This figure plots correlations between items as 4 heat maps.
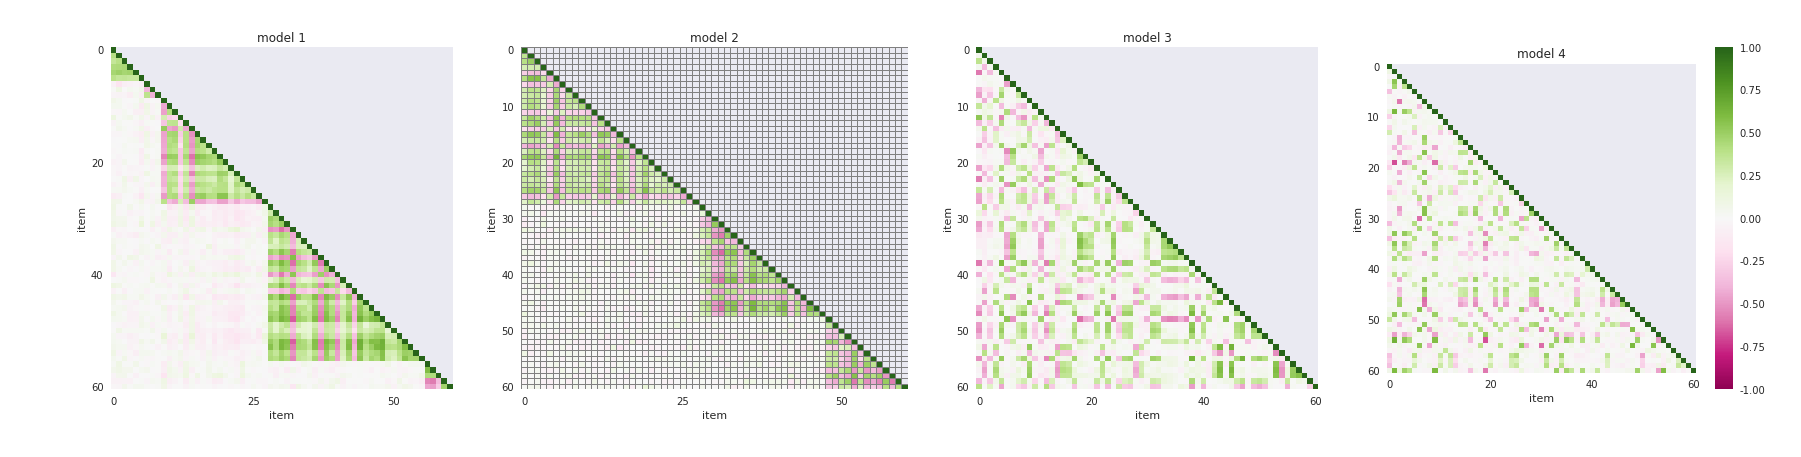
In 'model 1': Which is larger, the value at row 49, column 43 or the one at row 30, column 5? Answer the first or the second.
the second
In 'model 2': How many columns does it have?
61
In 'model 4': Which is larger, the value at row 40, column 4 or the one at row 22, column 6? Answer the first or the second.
the second
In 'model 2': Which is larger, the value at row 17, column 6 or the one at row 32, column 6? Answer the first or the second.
the first
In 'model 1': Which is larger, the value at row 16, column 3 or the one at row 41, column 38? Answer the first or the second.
the second
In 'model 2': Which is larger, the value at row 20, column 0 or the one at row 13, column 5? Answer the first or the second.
the second
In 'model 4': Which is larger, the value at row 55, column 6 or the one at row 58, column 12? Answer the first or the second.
the first
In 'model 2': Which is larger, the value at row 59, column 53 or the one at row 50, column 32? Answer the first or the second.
the first
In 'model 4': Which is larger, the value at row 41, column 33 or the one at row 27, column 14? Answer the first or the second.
the first
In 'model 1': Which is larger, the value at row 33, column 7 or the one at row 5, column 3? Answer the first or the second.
the second
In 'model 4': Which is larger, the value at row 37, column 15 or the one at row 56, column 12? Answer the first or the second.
the second
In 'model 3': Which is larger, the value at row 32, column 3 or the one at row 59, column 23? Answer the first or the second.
the second
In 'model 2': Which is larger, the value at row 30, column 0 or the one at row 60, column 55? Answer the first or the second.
the first
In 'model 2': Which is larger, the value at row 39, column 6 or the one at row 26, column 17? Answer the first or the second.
the second
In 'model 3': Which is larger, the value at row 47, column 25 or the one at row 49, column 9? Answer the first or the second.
the second
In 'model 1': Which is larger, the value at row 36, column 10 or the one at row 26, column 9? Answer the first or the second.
the first
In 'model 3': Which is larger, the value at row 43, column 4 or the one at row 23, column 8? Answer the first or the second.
the second
